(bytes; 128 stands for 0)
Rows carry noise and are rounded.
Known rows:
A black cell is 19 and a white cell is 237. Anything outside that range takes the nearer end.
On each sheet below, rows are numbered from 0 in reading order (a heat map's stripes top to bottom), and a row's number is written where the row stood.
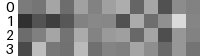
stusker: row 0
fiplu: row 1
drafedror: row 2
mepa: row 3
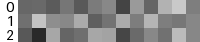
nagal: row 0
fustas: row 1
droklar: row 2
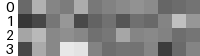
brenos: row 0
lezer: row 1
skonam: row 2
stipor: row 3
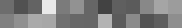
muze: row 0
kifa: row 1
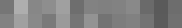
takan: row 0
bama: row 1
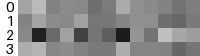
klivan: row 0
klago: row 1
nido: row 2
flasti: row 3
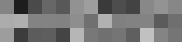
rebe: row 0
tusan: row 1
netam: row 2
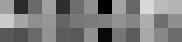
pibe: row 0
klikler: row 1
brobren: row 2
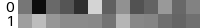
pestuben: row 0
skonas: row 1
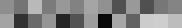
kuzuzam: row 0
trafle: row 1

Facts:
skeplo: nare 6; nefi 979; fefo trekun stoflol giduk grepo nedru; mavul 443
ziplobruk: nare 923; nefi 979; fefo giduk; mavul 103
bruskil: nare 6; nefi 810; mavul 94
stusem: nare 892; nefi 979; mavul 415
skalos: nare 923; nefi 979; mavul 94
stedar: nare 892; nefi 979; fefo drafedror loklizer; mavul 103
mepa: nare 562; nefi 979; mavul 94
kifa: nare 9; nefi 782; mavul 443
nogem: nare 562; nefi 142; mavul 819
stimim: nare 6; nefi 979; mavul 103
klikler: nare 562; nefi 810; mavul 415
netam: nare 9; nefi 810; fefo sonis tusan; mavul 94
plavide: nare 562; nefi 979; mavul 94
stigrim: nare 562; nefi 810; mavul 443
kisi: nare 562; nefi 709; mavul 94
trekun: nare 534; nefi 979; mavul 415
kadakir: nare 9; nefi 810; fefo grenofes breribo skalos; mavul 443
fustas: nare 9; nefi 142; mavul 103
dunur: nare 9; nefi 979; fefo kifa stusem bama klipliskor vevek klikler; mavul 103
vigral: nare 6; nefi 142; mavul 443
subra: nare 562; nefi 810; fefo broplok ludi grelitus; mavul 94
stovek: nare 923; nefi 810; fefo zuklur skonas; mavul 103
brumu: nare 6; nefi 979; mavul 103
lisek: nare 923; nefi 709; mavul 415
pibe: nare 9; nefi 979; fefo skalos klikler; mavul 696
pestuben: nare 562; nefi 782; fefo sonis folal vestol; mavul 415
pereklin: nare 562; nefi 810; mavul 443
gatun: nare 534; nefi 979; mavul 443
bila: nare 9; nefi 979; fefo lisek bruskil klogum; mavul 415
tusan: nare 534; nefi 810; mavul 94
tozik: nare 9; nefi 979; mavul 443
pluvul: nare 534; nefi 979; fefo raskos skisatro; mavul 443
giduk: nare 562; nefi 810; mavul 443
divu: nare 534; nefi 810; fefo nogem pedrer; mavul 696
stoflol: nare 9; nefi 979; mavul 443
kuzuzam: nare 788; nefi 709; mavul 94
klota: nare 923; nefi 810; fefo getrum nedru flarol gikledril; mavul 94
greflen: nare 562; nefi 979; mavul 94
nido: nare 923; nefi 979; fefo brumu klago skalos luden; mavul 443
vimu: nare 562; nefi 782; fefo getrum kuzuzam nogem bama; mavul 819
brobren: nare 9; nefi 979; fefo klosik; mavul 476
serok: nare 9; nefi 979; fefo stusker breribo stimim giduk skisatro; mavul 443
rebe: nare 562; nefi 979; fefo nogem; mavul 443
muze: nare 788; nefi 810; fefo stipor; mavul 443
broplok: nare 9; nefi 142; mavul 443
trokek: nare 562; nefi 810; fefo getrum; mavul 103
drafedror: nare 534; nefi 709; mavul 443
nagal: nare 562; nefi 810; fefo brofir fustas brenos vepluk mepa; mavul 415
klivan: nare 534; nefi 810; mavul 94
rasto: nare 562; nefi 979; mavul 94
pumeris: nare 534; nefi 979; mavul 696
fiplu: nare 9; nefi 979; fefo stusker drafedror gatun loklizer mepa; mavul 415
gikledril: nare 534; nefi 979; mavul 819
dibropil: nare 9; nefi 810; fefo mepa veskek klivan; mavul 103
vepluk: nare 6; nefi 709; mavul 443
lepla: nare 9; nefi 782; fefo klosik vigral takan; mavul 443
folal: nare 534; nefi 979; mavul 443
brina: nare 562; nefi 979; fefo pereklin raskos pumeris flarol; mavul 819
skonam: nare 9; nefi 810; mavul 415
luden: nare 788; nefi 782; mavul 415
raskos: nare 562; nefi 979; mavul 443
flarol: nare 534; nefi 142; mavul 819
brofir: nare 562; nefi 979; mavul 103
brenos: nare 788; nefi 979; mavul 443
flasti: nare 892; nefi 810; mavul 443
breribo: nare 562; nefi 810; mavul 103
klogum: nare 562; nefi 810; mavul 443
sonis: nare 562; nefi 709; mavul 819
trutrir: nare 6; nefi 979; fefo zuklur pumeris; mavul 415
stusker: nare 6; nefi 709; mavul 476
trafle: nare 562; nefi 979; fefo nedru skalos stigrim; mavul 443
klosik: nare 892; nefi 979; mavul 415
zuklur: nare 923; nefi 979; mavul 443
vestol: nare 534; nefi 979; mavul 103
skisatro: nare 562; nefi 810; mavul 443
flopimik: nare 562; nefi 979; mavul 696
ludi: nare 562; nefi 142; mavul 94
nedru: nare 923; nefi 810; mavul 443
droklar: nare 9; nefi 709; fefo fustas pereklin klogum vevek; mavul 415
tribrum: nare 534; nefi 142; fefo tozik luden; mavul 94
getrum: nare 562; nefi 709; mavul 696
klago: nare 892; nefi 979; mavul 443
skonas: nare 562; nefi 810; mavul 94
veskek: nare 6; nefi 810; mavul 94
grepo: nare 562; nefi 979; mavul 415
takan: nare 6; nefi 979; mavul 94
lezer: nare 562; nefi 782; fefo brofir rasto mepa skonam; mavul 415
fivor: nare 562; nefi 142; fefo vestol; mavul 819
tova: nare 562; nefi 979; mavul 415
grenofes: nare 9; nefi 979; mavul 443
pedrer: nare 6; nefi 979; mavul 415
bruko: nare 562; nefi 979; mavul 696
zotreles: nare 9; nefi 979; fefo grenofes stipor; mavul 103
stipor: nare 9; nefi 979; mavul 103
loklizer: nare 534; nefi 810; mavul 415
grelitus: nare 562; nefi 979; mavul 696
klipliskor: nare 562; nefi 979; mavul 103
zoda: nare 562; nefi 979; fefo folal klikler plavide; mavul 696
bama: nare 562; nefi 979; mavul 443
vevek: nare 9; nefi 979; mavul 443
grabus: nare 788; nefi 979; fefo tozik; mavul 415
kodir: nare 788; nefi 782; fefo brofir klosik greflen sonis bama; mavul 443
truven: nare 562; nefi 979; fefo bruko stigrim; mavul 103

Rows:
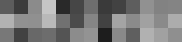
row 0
lepla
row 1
skalos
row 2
dunur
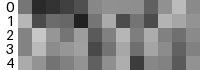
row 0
ziplobruk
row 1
trokek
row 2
flarol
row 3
vigral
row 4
nogem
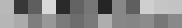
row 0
kadakir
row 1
breribo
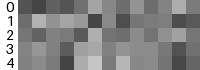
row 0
pluvul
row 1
klosik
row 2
stovek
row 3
folal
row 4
vestol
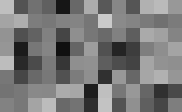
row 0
klota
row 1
skisatro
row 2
subra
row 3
vimu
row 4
divu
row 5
truven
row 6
tozik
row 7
luden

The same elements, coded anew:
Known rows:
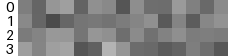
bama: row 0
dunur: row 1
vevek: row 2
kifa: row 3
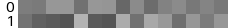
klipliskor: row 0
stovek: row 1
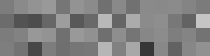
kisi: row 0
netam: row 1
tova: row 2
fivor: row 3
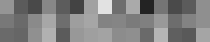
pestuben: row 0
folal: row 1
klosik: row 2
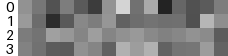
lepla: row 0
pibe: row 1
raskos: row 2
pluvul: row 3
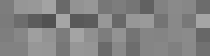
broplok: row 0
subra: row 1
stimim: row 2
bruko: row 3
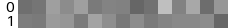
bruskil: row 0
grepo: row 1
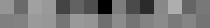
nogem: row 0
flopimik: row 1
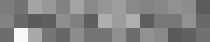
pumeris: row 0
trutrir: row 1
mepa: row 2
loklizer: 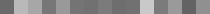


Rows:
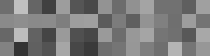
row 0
dibropil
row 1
grenofes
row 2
nagal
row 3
trokek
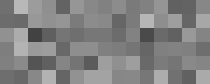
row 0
brofir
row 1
tusan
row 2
tribrum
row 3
fustas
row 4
droklar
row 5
sonis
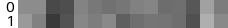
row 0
zotreles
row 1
nido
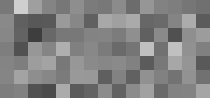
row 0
drafedror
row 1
skeplo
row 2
zoda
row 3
nedru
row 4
flarol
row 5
stipor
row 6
muze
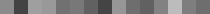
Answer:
getrum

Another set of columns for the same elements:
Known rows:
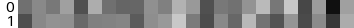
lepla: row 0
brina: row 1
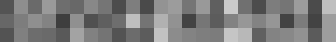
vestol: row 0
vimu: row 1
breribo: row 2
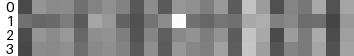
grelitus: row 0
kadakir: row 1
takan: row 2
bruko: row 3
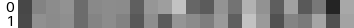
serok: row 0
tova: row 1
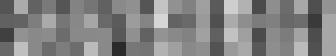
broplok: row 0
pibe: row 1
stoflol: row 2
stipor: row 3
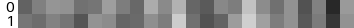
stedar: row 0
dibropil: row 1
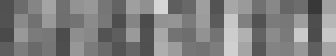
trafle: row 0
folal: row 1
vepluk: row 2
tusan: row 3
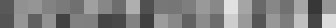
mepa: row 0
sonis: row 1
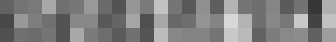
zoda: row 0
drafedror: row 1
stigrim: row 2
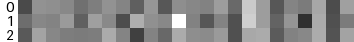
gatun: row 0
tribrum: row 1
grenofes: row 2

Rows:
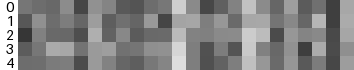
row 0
netam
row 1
kifa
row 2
giduk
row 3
grabus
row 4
subra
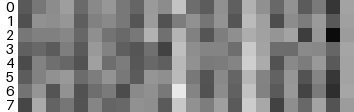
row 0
truven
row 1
bama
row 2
lezer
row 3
klikler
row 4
skisatro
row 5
bila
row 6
fivor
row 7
flarol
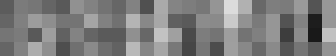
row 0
loklizer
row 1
fiplu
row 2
pestuben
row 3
rebe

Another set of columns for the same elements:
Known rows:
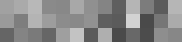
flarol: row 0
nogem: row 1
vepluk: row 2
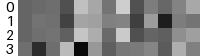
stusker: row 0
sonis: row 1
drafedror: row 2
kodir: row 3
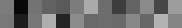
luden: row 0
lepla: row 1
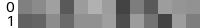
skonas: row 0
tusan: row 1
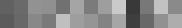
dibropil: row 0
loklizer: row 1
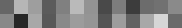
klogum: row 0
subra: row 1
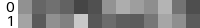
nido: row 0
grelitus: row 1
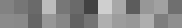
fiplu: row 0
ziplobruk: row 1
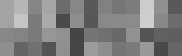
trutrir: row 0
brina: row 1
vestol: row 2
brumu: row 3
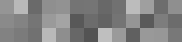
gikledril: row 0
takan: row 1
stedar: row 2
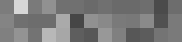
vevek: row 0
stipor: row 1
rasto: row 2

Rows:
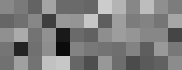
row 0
serok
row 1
stigrim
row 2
dunur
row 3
pestuben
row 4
mepa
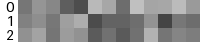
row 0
klota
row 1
klosik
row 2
pedrer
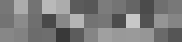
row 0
brofir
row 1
kuzuzam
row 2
pibe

